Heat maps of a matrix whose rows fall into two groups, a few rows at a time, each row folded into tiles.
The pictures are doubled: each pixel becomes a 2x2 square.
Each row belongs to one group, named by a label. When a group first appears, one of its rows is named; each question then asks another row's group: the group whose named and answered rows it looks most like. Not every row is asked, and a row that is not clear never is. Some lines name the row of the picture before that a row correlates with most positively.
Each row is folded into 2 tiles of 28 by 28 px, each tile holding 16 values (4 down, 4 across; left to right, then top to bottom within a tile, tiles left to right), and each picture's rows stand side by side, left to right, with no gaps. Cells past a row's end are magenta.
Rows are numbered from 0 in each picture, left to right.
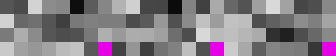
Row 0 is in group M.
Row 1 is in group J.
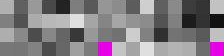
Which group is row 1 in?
M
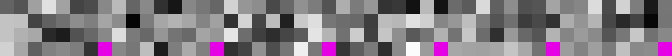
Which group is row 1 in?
J
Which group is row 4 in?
M
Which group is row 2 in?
J
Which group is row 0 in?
M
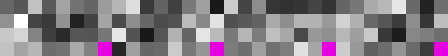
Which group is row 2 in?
J
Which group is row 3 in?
M
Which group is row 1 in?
J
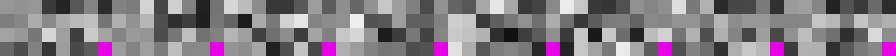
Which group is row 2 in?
J
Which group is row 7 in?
J
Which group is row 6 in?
J
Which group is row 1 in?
M
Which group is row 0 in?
J
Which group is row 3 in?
M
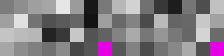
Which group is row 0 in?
M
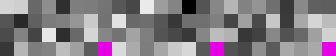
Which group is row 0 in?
J
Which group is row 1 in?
M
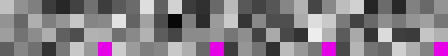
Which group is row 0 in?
J
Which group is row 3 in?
J
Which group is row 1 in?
M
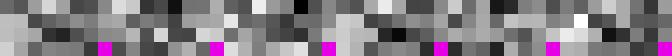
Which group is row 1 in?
J
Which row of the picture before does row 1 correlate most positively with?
3
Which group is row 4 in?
J
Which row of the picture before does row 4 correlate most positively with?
0
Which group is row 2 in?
M
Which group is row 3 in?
M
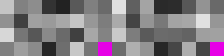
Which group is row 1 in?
J
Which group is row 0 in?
J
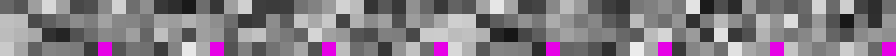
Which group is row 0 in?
M
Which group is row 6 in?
J
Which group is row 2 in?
J
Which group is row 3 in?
J
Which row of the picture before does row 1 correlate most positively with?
0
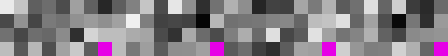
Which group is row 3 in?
M
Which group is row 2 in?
J
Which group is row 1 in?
M
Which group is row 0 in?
J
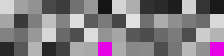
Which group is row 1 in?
J
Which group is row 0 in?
J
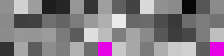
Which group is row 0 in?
J
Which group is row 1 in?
M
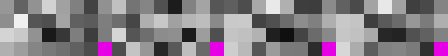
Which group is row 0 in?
M
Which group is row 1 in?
J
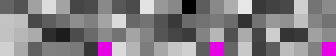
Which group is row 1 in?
M
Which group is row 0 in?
M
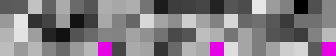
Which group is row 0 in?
M
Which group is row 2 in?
M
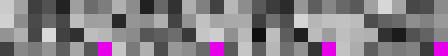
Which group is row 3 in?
M
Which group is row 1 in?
J
